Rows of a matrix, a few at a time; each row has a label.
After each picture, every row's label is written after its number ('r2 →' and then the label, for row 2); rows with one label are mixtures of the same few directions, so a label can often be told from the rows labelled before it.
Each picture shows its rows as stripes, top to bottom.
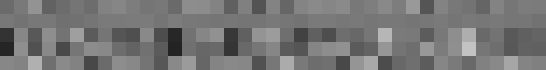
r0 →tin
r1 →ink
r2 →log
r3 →log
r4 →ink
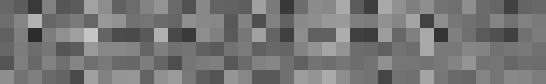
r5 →ink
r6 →tin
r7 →ink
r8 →log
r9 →log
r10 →log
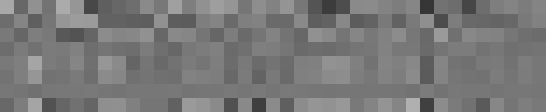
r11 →log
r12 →ink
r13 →ink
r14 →log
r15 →tin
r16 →tin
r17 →tin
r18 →tin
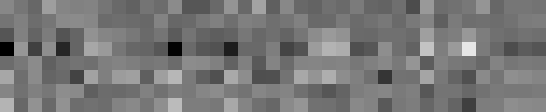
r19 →tin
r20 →ink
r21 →log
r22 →log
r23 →tin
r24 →log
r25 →log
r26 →log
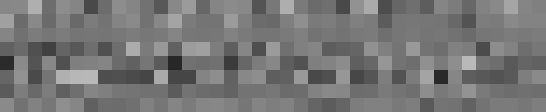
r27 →ink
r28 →log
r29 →log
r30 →tin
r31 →log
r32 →ink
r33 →log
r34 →log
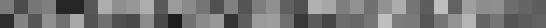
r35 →ink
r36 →log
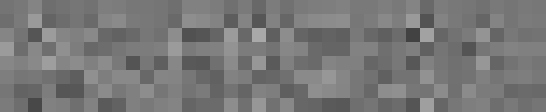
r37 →tin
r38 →tin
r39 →tin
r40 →log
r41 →tin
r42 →log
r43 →ink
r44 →tin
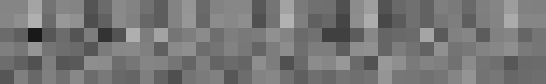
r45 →ink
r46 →ink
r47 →tin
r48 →ink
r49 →ink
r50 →log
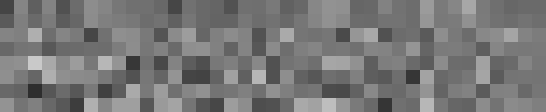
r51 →log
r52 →log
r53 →ink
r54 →tin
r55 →tin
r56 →tin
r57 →tin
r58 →log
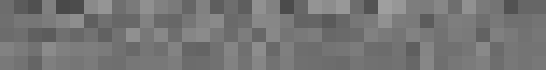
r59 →ink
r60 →log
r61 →tin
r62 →tin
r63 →tin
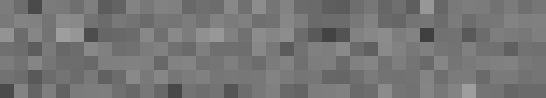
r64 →tin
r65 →ink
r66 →log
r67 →ink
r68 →ink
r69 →tin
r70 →log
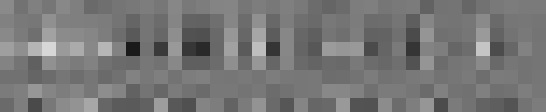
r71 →log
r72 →tin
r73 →tin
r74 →tin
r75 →tin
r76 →tin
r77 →tin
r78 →ink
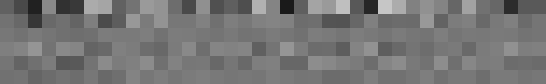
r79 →ink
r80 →tin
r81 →ink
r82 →ink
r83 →ink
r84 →tin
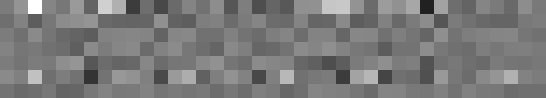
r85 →tin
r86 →ink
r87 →ink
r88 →log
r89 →log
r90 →ink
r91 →ink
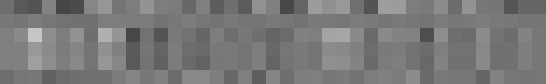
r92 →ink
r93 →ink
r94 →tin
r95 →tin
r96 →tin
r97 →tin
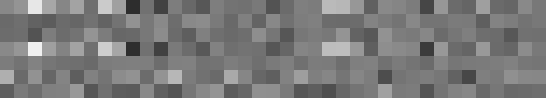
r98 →tin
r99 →tin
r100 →ink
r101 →tin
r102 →ink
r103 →log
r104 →log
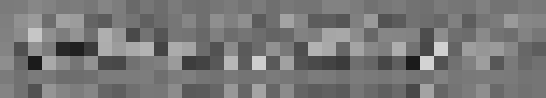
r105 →tin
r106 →ink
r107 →tin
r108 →ink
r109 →tin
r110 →ink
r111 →tin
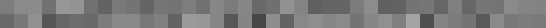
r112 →ink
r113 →tin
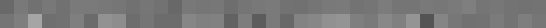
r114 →log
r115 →tin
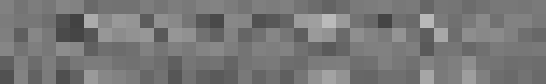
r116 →log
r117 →log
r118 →ink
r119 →log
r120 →log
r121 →log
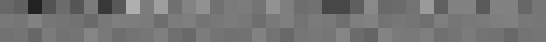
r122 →tin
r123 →ink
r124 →ink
